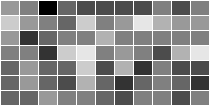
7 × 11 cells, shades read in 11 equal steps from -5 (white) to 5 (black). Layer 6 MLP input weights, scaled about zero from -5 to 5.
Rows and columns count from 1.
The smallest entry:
-4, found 3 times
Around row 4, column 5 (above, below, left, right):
0 -3 -3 0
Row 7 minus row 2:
4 2 -1 -1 3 1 3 4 2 3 1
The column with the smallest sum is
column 5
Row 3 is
-1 3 1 0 0 -2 0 0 0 0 0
